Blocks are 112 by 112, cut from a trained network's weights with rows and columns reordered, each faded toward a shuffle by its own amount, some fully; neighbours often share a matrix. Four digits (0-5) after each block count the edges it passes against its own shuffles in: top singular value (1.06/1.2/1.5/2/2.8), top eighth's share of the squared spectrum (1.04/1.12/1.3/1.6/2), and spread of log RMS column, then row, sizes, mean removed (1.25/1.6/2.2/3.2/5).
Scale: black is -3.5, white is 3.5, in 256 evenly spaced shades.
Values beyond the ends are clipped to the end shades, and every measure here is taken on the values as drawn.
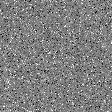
0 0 0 0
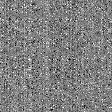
3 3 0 3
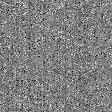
2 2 0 1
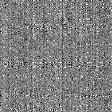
3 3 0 3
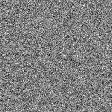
3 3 0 0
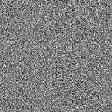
3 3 2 1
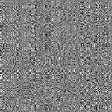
4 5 4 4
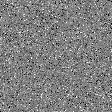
0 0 0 0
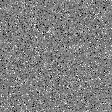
0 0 0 0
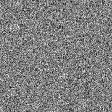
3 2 0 0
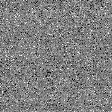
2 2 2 0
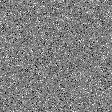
0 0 0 0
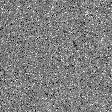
0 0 0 0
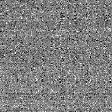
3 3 3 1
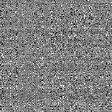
3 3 3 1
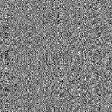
4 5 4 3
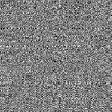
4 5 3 3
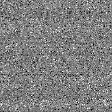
2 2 2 1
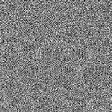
4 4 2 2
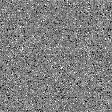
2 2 1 0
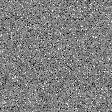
0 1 0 0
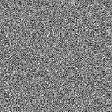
4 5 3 2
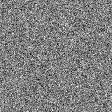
2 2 0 0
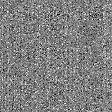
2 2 0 2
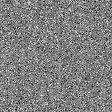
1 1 0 1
